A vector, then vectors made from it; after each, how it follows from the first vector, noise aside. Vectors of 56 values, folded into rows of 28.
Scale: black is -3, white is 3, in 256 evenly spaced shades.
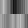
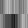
reversed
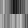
copied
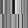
sign-scrambled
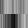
reversed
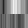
negated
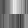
negated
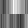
negated
